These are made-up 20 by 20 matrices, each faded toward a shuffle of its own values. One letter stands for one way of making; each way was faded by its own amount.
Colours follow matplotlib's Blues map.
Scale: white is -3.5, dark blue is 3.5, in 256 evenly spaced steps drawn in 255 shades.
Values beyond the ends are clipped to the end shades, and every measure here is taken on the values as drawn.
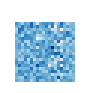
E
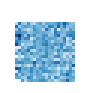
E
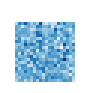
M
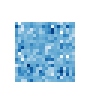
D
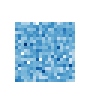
M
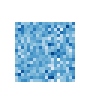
E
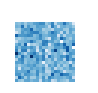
M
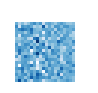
E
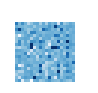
D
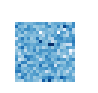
M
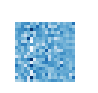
E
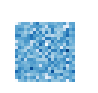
E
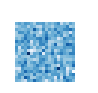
M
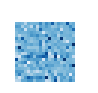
D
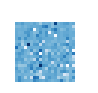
D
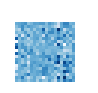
E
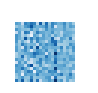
E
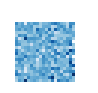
E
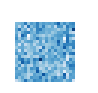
E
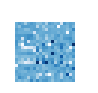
D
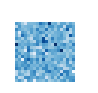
M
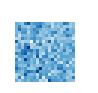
M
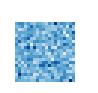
M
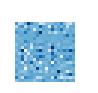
D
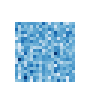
E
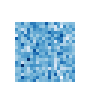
E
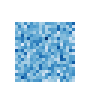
E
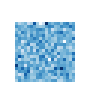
M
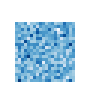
M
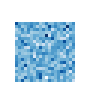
M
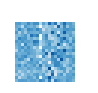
E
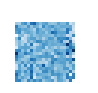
E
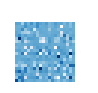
D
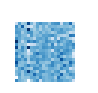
E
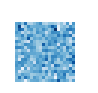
E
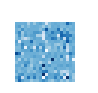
D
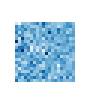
E
